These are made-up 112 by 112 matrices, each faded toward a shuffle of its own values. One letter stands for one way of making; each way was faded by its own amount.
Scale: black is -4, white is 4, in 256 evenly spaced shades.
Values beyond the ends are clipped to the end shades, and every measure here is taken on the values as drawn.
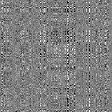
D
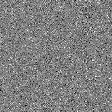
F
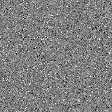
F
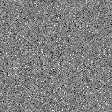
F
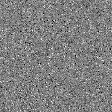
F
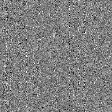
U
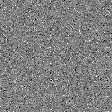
F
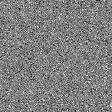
F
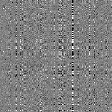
D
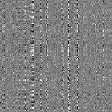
D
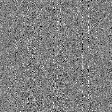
U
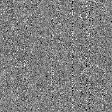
U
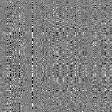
D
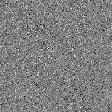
F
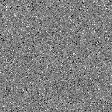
F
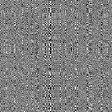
D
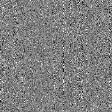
U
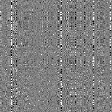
D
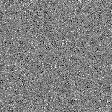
F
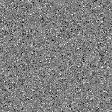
F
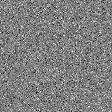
F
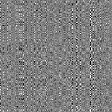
D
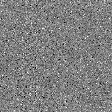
F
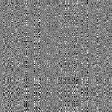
D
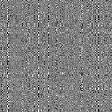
D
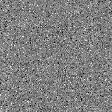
F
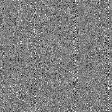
U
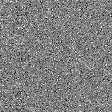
F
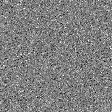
F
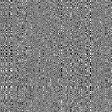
D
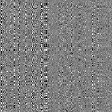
D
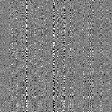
D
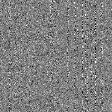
U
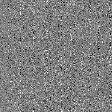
U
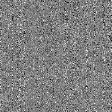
U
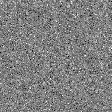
F
